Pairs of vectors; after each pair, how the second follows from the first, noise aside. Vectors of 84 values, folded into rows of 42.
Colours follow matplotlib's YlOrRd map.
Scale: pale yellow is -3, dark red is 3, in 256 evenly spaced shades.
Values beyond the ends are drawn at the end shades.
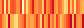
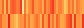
shrunk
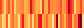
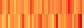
shrunk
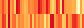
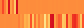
partly zeroed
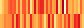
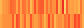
shrunk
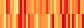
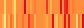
partly zeroed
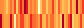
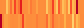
partly zeroed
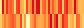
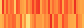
shrunk
